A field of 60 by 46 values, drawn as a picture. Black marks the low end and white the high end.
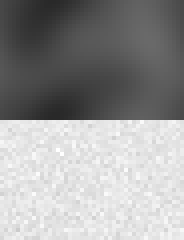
It is made of 2 by 1 panels. Panel 1,1: low, smooth. Panel 2,1: very high, fine-grained, faint in contrast.
